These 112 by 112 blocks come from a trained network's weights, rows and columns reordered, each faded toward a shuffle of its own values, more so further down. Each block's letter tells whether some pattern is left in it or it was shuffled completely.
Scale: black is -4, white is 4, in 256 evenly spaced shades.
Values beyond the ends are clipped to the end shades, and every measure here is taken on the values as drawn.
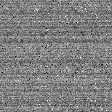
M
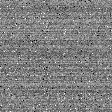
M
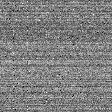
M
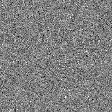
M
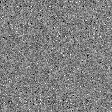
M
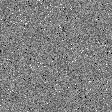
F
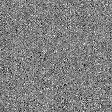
M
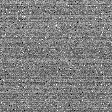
M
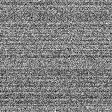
M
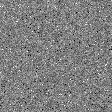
F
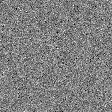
F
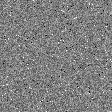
F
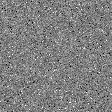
F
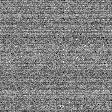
M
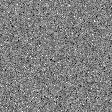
F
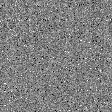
M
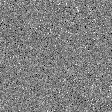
F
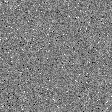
F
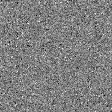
M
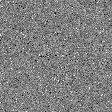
F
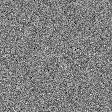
F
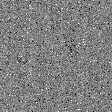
M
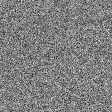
F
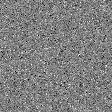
M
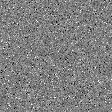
M
